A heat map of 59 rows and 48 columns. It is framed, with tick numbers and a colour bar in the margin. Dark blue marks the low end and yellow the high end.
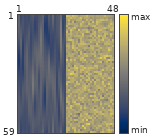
It is made of 1 by 2 panels. Panel 1,1: low, streaked downward. Panel 1,2: high, fine-grained.
